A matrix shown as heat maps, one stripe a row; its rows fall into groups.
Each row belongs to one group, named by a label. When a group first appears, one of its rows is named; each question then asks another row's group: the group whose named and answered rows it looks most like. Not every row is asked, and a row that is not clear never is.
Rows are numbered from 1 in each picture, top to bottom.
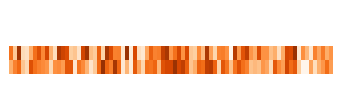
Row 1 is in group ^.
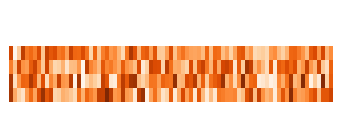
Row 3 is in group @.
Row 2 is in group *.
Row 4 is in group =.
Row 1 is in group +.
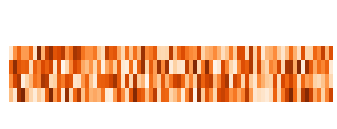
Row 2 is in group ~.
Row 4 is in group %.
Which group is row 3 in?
^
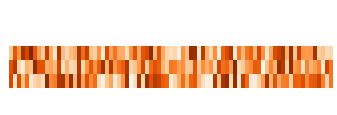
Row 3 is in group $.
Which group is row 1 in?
~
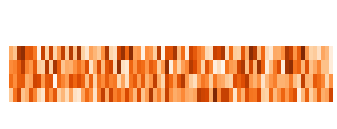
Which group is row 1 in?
@
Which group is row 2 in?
~
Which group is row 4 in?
*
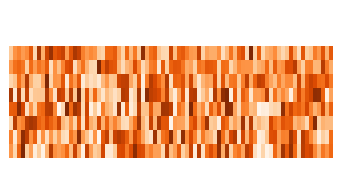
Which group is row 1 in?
+
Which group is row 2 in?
^
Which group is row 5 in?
%
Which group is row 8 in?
%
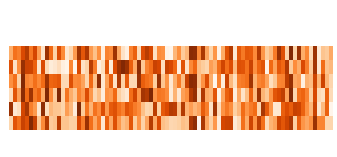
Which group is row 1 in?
~
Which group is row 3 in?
~
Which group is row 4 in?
~
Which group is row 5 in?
@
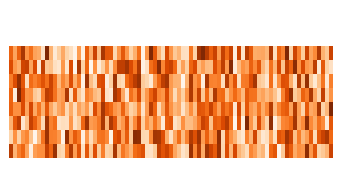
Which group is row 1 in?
*
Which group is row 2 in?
@
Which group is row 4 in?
%
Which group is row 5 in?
*
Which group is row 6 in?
*
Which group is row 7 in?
%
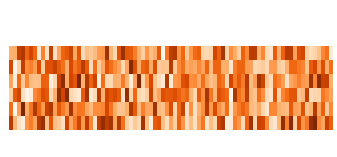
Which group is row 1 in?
@
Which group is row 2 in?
+
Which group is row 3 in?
$
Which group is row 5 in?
+
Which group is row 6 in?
=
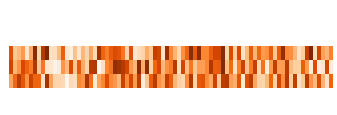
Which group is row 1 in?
*
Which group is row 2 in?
@
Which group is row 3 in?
*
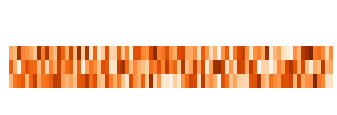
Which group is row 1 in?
$
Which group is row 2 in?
@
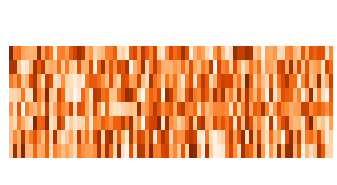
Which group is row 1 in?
+
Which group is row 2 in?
=
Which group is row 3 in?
*
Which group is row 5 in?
$
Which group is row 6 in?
*
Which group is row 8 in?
~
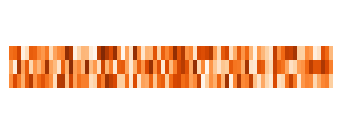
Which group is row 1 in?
^
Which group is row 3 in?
^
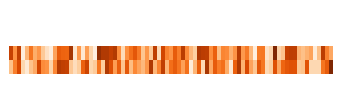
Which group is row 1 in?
^
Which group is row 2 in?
^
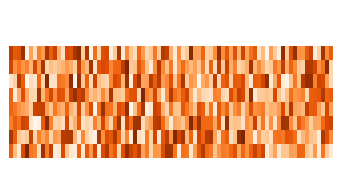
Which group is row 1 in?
%
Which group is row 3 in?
$
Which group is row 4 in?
+
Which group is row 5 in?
=
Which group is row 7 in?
^
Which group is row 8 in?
@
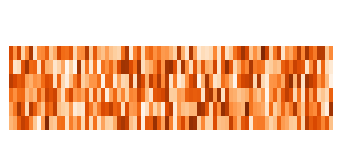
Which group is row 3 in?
~
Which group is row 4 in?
%
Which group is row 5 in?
*
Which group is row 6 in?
$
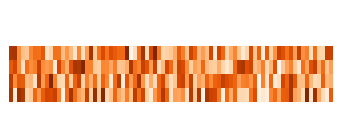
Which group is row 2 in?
+
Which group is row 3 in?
%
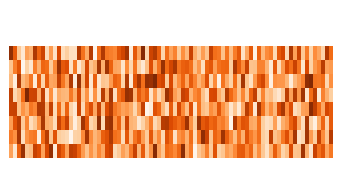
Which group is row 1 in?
=
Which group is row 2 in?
^
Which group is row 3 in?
$
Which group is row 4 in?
@
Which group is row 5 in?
=
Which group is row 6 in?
^
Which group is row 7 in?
*
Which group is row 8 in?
+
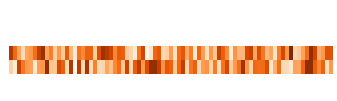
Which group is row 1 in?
=
